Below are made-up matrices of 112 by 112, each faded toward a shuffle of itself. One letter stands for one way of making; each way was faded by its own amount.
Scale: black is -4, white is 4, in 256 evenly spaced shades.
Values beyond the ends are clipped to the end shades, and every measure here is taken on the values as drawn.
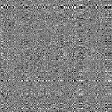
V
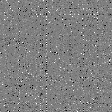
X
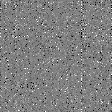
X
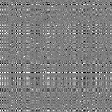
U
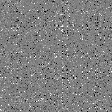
X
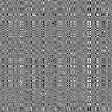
U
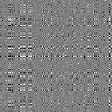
U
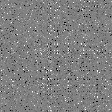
X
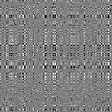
U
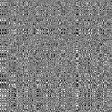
V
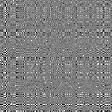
U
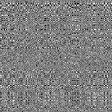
V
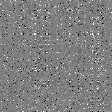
X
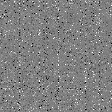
X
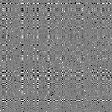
U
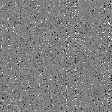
X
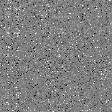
X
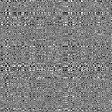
V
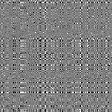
U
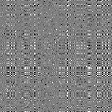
U
